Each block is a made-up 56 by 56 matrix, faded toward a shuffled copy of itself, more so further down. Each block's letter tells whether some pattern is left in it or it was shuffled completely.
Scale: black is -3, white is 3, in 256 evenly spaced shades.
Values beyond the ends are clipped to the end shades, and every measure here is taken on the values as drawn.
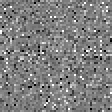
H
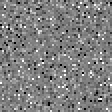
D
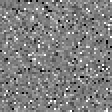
D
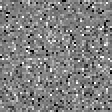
H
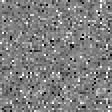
H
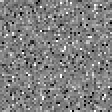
D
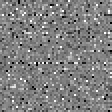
H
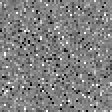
D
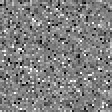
D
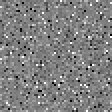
D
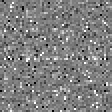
H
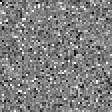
D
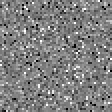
D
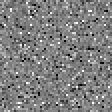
D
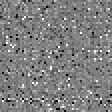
H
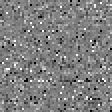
H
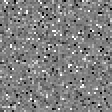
D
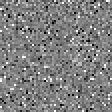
H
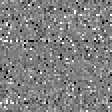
H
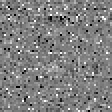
H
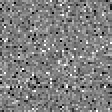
H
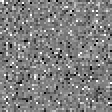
H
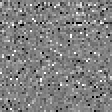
H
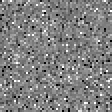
D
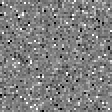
D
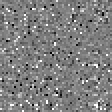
H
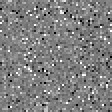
D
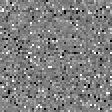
H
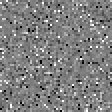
D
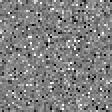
D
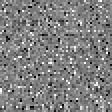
H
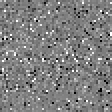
H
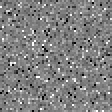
D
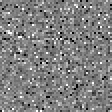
H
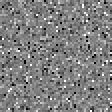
D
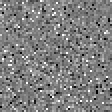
D
